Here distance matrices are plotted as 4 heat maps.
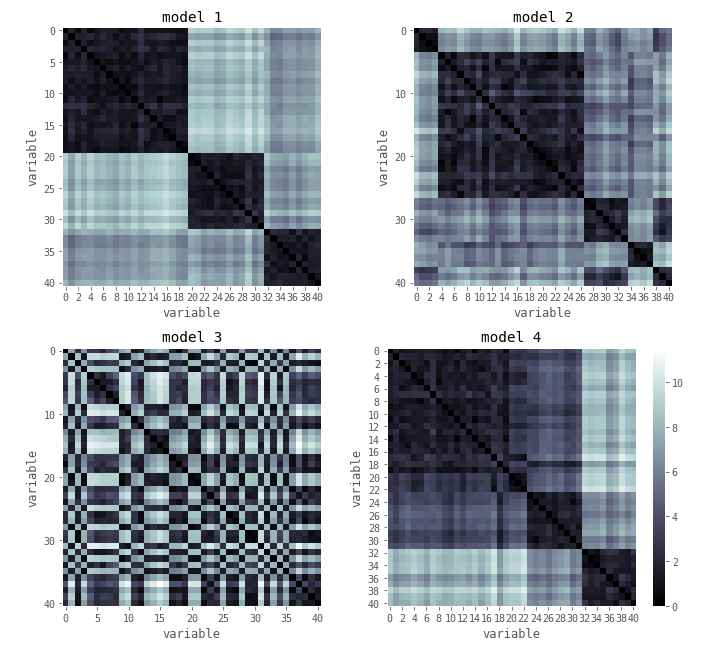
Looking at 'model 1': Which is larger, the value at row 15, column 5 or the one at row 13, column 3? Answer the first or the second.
the second
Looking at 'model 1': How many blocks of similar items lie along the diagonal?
3
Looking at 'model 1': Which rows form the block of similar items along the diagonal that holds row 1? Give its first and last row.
0 to 19
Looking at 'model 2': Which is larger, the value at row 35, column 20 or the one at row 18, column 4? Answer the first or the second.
the first
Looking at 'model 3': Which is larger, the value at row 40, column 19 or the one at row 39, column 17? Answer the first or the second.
the second
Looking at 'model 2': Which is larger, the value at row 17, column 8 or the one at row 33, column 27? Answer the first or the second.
the first
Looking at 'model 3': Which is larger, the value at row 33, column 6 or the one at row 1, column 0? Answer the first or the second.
the first
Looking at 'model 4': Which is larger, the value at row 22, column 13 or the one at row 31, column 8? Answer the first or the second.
the second
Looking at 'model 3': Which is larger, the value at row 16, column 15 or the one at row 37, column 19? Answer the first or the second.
the second
